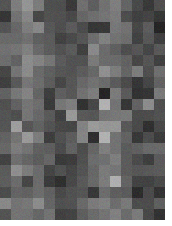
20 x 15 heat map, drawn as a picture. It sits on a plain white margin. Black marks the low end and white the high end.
Stripes: upright, repeating 2 times. Odd patch: rougher, in the centre. Roughest part: centre. Average level on the scale: 40%.
